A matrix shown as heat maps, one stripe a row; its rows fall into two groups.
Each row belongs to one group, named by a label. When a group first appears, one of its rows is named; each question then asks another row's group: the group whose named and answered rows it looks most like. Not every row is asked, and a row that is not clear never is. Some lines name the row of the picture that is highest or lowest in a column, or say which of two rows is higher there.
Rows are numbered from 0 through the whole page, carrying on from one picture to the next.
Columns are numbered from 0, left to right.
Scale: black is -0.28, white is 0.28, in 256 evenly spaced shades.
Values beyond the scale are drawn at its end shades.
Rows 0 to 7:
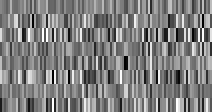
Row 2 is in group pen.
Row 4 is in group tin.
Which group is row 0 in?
pen
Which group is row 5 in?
pen
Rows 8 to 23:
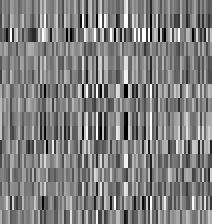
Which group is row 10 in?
pen
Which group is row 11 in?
pen
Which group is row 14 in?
tin
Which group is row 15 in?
pen
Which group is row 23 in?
tin
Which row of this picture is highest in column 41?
9
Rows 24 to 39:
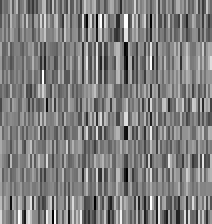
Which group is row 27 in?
tin
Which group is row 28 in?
tin
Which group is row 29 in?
tin
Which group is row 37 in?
tin
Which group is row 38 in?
pen
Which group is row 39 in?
pen
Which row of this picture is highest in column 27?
39
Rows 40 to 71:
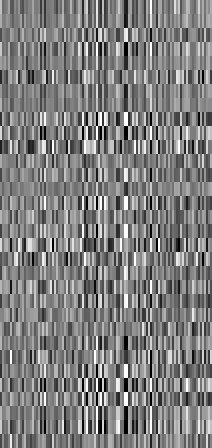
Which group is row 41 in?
tin
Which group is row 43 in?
tin
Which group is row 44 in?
tin
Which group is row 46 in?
tin
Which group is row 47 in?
tin
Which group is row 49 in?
tin
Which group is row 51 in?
pen
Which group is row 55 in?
pen
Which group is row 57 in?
pen
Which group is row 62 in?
pen
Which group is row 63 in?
pen
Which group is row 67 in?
tin
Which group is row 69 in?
tin
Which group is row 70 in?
tin
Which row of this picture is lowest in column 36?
65
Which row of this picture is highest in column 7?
58
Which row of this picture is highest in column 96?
62
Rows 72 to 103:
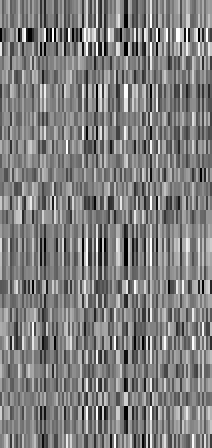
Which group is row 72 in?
tin
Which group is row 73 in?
tin
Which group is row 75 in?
tin
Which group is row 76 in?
pen
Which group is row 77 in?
pen
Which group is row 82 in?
pen
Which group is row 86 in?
pen
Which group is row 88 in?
tin
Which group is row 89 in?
tin
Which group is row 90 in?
tin
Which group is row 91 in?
tin
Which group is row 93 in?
tin
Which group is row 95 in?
pen
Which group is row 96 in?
pen
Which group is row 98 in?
pen
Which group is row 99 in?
tin
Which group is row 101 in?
tin
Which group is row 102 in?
tin
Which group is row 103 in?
pen
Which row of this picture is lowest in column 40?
74
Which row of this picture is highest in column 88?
74
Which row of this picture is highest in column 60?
86
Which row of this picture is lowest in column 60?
74
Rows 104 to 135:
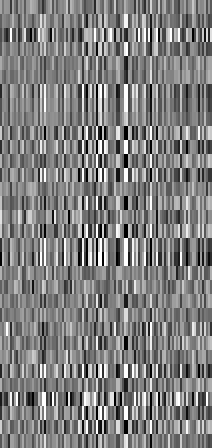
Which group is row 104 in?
pen
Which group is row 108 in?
tin
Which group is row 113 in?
tin
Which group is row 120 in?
tin
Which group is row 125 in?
tin
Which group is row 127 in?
pen
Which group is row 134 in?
tin
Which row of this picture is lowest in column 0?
122
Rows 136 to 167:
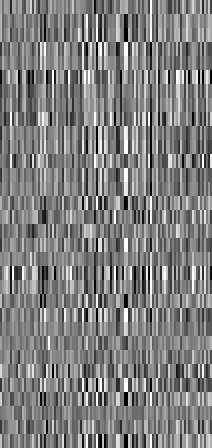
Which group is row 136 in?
pen
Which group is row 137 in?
tin
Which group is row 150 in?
tin
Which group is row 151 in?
pen
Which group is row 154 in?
pen
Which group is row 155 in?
pen
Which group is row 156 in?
pen
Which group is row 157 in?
tin
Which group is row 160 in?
tin
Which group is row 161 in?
pen
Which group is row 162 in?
pen
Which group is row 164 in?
tin
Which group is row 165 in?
pen
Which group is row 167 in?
tin
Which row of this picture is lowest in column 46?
162
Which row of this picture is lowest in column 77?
155
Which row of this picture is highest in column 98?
141
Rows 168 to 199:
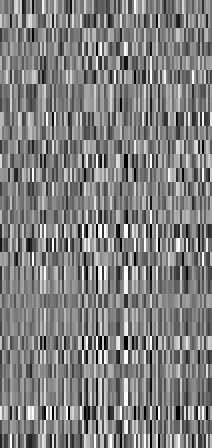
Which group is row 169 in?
pen
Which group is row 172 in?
tin
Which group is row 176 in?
pen
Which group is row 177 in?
pen
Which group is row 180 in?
pen
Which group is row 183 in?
tin
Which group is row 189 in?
tin
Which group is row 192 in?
tin
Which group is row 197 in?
pen
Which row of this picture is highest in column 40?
197
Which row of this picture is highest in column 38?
176
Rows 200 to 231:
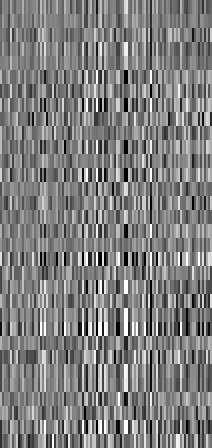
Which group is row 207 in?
tin
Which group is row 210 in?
tin
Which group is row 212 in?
tin
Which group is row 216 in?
tin
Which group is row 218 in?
tin
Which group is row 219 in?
pen
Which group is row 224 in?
tin
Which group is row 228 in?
tin
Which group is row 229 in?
pen
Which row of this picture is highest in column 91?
208
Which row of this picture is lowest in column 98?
229
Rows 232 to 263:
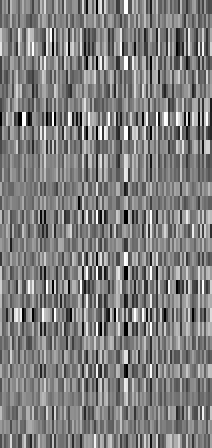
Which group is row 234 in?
pen
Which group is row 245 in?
tin
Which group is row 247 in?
tin
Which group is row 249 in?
tin
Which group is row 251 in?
tin
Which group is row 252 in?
pen
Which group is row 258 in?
tin
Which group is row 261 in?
pen
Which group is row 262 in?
pen
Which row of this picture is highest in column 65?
240
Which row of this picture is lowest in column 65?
254
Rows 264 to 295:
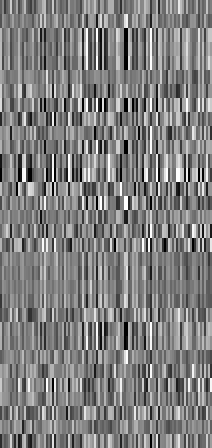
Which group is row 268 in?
tin
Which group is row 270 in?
pen
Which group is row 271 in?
tin
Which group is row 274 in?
tin
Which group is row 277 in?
pen
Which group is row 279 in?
tin
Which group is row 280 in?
pen
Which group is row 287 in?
tin
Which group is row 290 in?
pen
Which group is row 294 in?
pen
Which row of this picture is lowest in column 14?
276
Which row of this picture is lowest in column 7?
295
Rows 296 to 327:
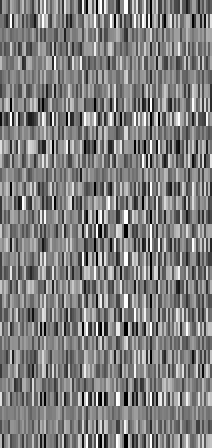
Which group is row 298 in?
tin
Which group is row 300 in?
pen
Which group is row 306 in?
pen
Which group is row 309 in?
pen
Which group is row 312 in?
tin
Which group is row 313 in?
pen
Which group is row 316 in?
pen
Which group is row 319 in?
tin
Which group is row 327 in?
tin
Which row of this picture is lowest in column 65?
297
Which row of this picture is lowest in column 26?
306
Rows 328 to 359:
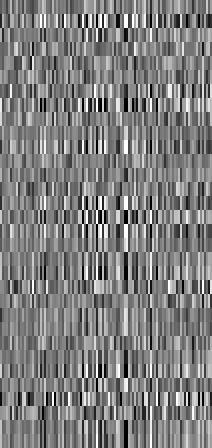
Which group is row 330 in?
tin
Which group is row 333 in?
pen
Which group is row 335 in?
tin
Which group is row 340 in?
tin
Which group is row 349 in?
pen
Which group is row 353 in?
tin
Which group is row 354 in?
tin
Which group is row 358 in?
tin
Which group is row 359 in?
tin
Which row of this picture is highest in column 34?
356
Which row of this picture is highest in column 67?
331
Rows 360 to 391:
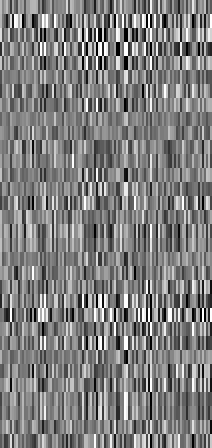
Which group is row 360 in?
pen
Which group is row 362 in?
tin
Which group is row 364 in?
tin
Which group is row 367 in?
tin
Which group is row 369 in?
pen
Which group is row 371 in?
pen
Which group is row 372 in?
tin
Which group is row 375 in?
pen
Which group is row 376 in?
pen
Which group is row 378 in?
tin
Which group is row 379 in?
pen
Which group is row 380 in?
pen
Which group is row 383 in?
pen
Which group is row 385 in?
tin
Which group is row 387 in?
pen
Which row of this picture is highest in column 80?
361
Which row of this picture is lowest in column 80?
363
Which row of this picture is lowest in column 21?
383
